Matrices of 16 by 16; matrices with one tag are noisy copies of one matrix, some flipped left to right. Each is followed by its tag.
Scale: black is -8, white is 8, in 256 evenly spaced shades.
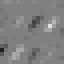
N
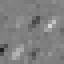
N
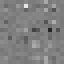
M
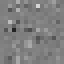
M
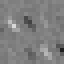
N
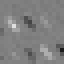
N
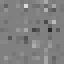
M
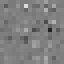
M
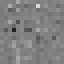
M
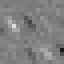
N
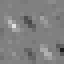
N
